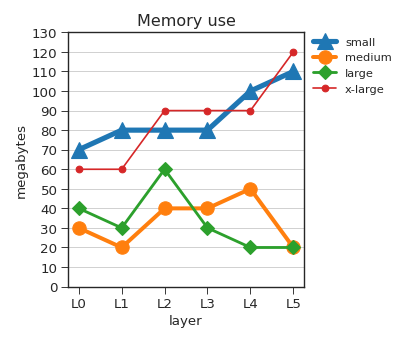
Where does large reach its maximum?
L2
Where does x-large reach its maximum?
L5
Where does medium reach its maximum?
L4
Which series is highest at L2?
x-large
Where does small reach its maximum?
L5
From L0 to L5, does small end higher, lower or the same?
higher
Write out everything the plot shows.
Title: Memory use
x-axis: layer, ticks L0 L1 L2 L3 L4 L5
y-axis: megabytes, ticks 0 10 20 30 40 50 60 70 80 90 100 110 120 130
Legend: small, medium, large, x-large
Values:
small: 70 80 80 80 100 110
medium: 30 20 40 40 50 20
large: 40 30 60 30 20 20
x-large: 60 60 90 90 90 120
